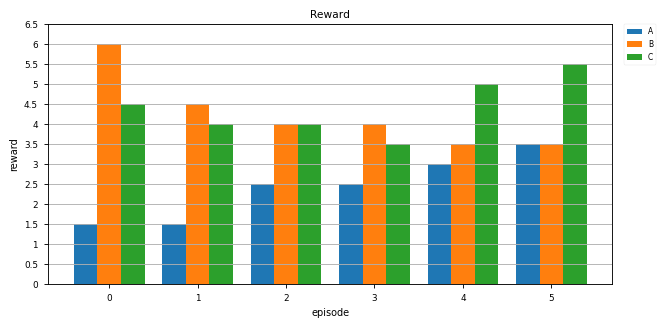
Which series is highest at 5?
C
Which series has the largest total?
C
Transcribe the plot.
Title: Reward
x-axis: episode, ticks 0 1 2 3 4 5
y-axis: reward, ticks 0 0.5 1 1.5 2 2.5 3 3.5 4 4.5 5 5.5 6 6.5
Legend: A, B, C
Values:
A: 1.5 1.5 2.5 2.5 3 3.5
B: 6 4.5 4 4 3.5 3.5
C: 4.5 4 4 3.5 5 5.5
